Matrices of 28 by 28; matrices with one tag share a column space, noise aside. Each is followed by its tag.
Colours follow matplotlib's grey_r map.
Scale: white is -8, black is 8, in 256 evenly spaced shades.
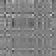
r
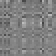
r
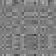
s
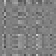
s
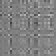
r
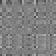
s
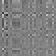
r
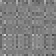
s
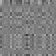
s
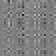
r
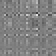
r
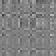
r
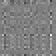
s
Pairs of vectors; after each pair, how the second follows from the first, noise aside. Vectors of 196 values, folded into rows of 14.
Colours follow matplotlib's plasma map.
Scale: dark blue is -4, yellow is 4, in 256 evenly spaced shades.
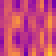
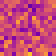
shuffled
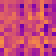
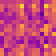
negated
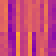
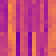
negated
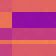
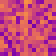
shuffled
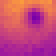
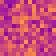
shuffled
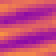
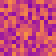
shuffled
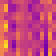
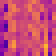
negated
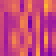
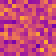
shuffled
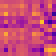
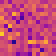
shuffled
